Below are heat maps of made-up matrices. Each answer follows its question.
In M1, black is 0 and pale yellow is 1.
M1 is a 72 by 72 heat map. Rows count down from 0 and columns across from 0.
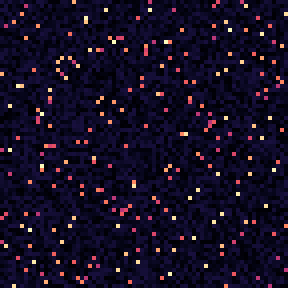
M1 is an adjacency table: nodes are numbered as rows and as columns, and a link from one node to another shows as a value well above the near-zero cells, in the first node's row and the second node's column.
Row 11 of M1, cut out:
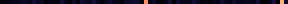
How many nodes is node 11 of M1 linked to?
2
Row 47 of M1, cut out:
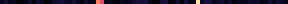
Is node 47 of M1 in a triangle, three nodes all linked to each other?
yes
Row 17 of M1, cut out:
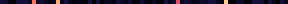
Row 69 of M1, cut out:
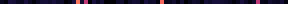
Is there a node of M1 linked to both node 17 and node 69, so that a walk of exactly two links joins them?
no
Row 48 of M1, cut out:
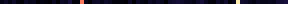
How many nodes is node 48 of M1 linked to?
2
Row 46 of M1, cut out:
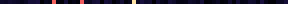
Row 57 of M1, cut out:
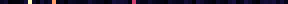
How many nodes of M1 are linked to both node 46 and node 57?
2
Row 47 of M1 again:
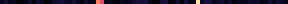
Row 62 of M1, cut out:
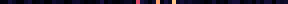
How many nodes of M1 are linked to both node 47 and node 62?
0
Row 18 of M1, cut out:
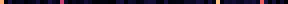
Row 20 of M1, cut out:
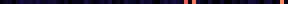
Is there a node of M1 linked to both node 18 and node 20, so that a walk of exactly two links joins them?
no
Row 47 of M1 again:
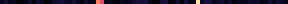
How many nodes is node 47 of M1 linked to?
3
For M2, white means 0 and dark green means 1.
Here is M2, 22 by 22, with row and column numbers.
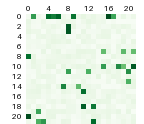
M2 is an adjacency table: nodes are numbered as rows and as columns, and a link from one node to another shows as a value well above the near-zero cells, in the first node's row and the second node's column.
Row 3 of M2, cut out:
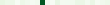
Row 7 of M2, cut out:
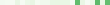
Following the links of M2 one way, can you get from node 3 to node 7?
no
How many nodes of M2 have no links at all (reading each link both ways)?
0
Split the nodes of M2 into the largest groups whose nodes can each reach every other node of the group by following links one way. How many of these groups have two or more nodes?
0
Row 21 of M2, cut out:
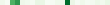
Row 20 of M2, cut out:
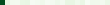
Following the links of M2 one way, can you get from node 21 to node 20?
yes
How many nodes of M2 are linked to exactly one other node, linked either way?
8
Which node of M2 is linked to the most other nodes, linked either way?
node 0
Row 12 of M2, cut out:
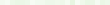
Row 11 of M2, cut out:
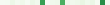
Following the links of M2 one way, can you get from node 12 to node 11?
no
